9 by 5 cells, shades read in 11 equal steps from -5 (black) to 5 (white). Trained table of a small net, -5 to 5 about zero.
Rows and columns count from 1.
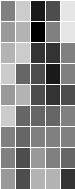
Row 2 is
1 2 -5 0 4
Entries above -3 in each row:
4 4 3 4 4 5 5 5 4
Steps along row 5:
up down down up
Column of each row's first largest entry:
5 5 2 1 2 1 1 3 3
